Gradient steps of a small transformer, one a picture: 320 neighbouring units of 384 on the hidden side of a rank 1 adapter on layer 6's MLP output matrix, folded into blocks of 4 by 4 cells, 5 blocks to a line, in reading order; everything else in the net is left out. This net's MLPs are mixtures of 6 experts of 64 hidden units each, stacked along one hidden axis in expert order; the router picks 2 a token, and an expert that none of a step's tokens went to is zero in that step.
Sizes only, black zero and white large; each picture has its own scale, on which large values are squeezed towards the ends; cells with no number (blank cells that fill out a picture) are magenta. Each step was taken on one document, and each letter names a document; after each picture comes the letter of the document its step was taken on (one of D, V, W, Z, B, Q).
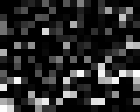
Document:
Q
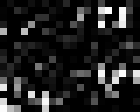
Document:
Q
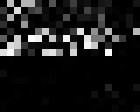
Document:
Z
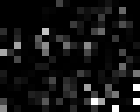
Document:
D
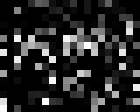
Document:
D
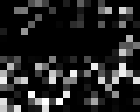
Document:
Q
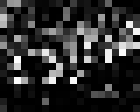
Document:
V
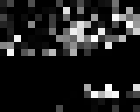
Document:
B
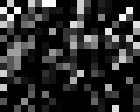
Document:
Z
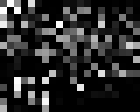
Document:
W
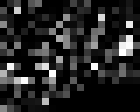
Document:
W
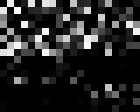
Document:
Z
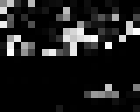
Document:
B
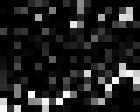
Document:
Q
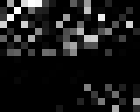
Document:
Z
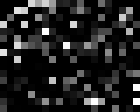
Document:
D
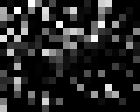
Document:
V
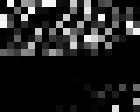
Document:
Z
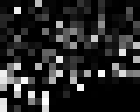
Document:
W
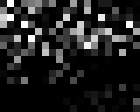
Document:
Z
